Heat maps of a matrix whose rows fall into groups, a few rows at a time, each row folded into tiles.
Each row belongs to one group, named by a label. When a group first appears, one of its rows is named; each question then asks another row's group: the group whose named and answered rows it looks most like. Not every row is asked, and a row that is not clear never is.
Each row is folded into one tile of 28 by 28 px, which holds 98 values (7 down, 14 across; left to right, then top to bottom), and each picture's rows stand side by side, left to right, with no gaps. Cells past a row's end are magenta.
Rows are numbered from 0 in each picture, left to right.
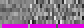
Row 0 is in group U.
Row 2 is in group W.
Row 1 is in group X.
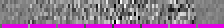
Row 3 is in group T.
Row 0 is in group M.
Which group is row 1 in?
X
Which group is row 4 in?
W
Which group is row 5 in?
M
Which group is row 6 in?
U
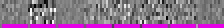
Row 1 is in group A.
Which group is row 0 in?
M
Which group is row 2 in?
U
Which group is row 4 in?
M
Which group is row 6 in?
W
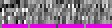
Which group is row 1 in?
T
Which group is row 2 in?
M
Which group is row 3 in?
T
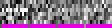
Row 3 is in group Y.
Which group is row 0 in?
A
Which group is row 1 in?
U
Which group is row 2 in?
A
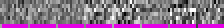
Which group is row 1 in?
Y
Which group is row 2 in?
M
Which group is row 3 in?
Y
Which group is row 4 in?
Y
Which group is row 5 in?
U
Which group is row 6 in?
A
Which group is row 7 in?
U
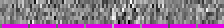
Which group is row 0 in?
T
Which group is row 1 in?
W
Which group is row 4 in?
Y
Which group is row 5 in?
T
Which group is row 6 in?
U
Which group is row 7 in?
Y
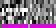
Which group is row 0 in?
A
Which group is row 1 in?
X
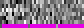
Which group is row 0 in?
A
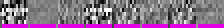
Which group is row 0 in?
A
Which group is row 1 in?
U
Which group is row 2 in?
X
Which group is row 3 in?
A
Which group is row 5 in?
Y
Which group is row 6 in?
U
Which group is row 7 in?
U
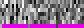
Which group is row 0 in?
T
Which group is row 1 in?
Y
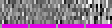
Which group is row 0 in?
X
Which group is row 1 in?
X
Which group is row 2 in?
X
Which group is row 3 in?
T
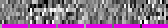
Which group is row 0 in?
X
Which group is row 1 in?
A
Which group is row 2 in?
Y
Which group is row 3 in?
Y
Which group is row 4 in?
M
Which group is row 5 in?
W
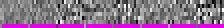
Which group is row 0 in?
Y
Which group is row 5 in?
Y
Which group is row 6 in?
X
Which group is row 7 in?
A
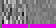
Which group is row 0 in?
W
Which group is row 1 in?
X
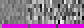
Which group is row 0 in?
X
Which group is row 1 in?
T
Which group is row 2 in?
W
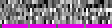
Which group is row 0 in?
W
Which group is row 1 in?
A
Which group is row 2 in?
T
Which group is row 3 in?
A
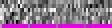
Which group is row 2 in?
T
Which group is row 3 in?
A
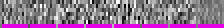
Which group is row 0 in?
W
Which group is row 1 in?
M
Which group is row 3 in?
X
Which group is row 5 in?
W
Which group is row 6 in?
Y
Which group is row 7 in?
X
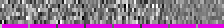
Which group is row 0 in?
X
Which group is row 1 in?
Y
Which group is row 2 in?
W
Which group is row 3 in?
U
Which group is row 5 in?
M
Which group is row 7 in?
X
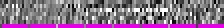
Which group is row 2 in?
T
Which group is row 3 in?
A
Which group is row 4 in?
A
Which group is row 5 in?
A
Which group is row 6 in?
X
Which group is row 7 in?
U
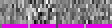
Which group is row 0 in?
T
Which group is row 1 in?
Y
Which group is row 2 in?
U
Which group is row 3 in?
X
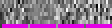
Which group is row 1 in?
X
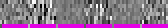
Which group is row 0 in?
W
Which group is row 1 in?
T
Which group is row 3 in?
M
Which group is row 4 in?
M
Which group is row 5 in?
X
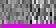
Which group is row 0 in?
W
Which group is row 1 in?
W
